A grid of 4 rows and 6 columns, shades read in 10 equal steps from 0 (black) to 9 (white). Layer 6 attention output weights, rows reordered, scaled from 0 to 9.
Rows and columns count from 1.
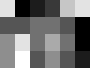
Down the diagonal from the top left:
8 3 4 5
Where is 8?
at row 1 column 1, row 1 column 6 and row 3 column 2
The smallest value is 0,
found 3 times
